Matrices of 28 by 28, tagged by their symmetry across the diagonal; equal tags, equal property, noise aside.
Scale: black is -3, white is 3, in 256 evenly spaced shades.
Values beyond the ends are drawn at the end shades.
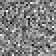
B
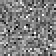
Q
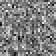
B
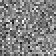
B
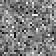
Q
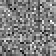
Q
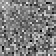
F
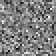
Q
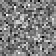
F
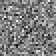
B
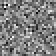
Q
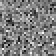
B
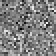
B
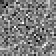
F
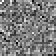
F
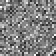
F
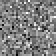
Q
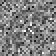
F
